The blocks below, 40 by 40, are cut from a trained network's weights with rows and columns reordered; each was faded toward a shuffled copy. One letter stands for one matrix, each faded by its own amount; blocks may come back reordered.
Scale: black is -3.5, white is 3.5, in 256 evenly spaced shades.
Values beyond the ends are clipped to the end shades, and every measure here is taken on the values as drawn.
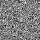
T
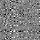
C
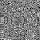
T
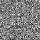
T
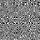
C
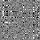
C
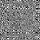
C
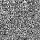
T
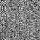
T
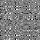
C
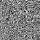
T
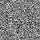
T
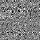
C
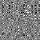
C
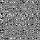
C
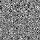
T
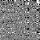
C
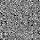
T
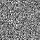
T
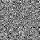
T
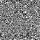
T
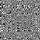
C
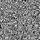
T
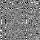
C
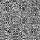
T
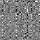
C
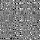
C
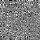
C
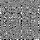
C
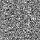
T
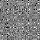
C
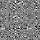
C
